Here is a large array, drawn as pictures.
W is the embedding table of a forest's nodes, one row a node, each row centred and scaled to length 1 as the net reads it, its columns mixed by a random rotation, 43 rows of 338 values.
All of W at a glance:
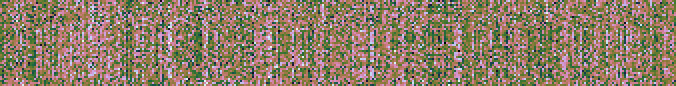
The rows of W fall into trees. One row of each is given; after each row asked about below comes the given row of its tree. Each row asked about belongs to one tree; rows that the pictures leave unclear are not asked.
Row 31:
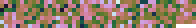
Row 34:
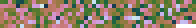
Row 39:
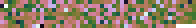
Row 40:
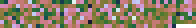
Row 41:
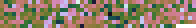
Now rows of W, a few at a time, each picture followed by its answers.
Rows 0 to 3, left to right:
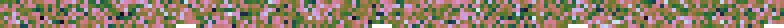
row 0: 41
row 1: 40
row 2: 41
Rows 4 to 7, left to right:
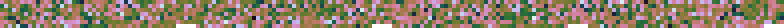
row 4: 39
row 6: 41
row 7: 31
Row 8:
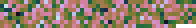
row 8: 39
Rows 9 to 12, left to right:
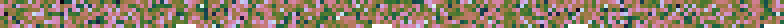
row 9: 40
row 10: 39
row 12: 40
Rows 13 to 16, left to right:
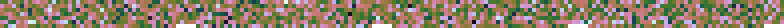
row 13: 34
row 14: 31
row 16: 34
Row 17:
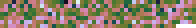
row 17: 34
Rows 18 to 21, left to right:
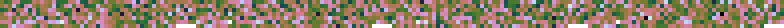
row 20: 34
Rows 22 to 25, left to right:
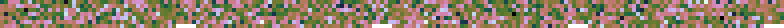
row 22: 40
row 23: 34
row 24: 34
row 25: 31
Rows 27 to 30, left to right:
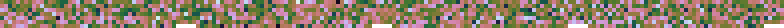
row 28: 31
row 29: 34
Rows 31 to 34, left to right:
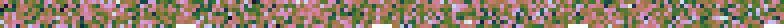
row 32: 31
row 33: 39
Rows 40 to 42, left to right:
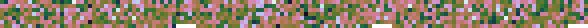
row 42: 40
